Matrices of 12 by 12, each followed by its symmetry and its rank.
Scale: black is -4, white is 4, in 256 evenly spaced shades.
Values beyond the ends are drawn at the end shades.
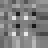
antisymmetric, rank two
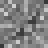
symmetric, full rank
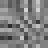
antisymmetric, rank two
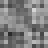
antisymmetric, rank two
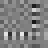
antisymmetric, rank two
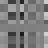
neither, rank one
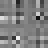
antisymmetric, rank two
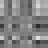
neither, rank one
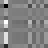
neither, rank one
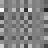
neither, rank one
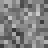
neither, full rank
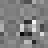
antisymmetric, rank two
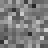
neither, full rank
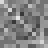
symmetric, full rank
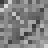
symmetric, full rank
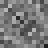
symmetric, full rank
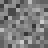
symmetric, full rank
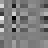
neither, rank one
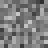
neither, full rank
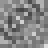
symmetric, full rank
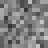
neither, full rank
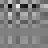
neither, rank one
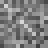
symmetric, full rank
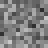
neither, full rank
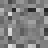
antisymmetric, rank two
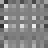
neither, rank one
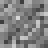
symmetric, full rank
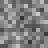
neither, full rank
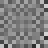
antisymmetric, rank two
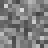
neither, full rank
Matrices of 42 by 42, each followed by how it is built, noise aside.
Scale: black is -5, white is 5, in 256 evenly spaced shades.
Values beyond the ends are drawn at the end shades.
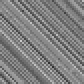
Toeplitz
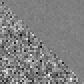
lower triangular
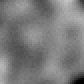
smooth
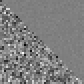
lower triangular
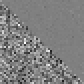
lower triangular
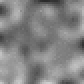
smooth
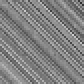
Toeplitz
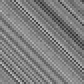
Toeplitz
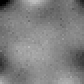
smooth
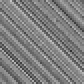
Toeplitz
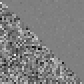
lower triangular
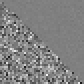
lower triangular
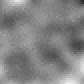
smooth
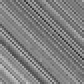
Toeplitz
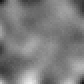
smooth
